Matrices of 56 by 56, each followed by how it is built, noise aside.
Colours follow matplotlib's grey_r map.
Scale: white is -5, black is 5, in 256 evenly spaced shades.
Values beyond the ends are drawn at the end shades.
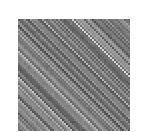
Toeplitz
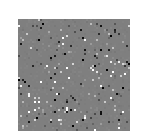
sparse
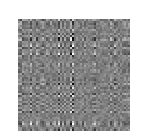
low rank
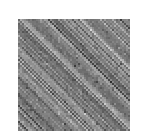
Toeplitz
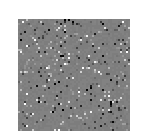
sparse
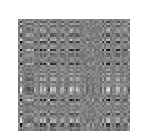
low rank
